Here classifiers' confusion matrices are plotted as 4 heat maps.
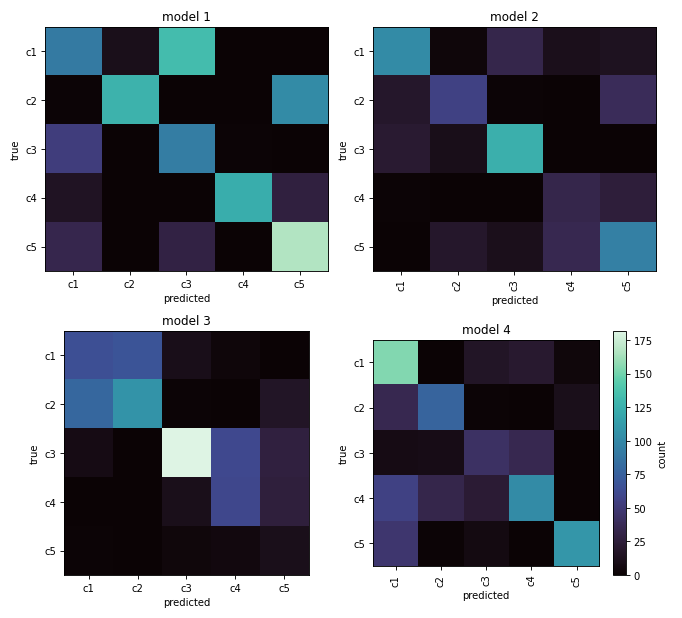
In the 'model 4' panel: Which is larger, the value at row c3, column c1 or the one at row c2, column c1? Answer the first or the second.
the second
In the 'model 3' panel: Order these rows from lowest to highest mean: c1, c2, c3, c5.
c5, c1, c2, c3
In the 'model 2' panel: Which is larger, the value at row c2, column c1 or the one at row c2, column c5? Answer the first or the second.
the second
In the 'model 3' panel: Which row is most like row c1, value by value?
c2
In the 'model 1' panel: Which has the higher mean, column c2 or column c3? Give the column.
c3
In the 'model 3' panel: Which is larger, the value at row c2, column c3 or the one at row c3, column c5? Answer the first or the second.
the second
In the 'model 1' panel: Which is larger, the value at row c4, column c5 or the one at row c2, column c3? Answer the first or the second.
the first
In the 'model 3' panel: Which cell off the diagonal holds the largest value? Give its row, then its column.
c2, c1
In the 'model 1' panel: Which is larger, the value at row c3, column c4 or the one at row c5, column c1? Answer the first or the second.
the second
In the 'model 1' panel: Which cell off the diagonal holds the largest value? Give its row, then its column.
c1, c3
